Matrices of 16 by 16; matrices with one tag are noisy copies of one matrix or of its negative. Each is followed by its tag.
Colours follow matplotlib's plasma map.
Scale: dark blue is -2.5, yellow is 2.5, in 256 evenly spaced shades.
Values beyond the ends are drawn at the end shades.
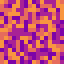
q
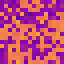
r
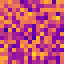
r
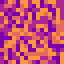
q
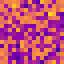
r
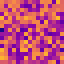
r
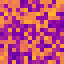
r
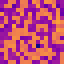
q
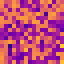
r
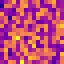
q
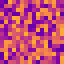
q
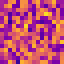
q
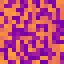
q
